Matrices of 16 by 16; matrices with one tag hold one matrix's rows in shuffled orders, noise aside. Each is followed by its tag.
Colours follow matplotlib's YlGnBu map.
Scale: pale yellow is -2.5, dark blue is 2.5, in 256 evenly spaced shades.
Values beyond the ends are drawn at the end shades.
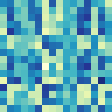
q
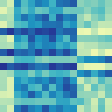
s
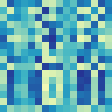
q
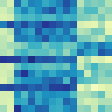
s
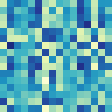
q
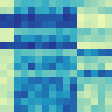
s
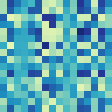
q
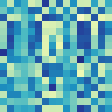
q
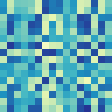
q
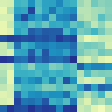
s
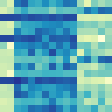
s
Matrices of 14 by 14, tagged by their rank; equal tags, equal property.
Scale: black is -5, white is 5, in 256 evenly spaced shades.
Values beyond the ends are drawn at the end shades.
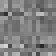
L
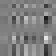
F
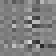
L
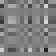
F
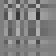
F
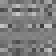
L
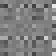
L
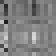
L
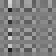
F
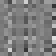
L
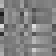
L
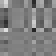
F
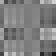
F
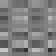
F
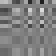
F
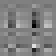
F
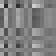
F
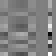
F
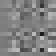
L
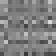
L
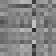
L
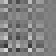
F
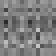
L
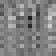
L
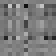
L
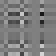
F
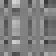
F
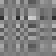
F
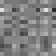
L
